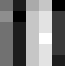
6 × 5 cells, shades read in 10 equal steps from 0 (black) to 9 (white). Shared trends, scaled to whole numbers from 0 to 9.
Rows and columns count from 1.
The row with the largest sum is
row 4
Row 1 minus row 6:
0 0 -1 -1 -1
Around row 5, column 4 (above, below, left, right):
9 8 7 2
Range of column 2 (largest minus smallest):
1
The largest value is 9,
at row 4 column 4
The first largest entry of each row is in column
4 4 4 4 4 4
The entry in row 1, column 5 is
0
